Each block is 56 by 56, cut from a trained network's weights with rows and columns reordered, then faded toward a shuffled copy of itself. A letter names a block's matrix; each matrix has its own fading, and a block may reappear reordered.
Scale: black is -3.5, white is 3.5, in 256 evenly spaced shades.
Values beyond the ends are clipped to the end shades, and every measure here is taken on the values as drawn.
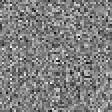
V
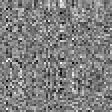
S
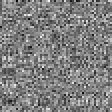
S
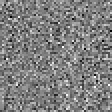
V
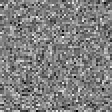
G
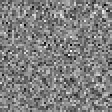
V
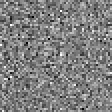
V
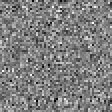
G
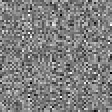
S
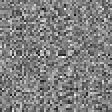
S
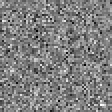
G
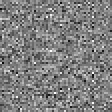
V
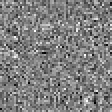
V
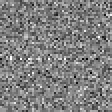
G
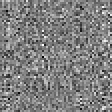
S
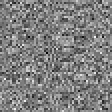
S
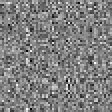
S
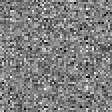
V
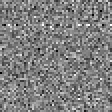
G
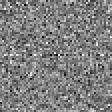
G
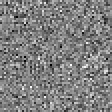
G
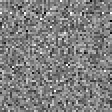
G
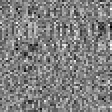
S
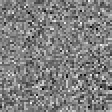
G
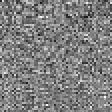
S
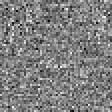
V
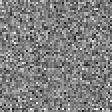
G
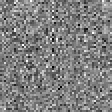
V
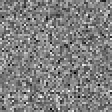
G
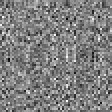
S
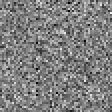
V
